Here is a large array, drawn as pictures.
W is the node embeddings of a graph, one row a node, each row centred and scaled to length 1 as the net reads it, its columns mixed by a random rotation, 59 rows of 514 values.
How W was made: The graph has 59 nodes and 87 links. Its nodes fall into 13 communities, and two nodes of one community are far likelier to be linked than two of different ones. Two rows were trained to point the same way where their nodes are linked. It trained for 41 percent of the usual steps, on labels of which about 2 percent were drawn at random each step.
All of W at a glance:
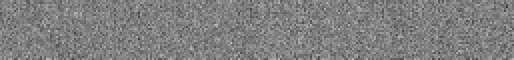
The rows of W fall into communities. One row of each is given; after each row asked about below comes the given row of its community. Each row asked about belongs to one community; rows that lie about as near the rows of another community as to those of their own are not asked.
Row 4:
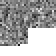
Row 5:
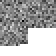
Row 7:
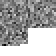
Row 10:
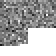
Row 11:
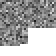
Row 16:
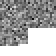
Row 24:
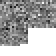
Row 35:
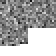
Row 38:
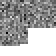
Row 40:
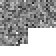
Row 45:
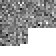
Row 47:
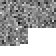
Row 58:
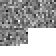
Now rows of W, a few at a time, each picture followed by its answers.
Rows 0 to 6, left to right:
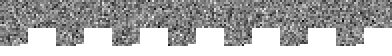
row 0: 58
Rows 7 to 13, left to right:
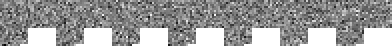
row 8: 10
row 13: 5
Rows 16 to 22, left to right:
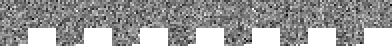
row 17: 5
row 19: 24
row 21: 4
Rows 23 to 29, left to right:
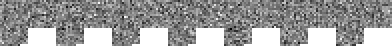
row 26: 11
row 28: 38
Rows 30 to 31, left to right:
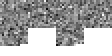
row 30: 40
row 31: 16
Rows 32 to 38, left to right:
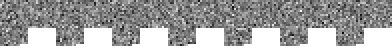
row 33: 47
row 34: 40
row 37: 11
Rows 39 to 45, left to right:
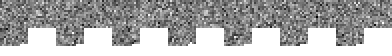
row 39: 24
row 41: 35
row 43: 58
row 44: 38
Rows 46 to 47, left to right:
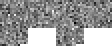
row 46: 45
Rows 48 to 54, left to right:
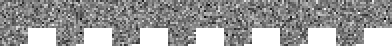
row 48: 11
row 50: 35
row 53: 7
